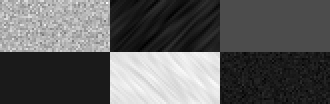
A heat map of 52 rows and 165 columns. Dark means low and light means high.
It is made of 2 by 3 panels. Panel 1,1: high, fine-grained. Panel 1,2: very low, slanting up to the right, faint in contrast. Panel 1,3: low, flat. Panel 2,1: very low, flat. Panel 2,2: very high, slanting down to the right, faint in contrast. Panel 2,3: very low, fine-grained, faint in contrast.
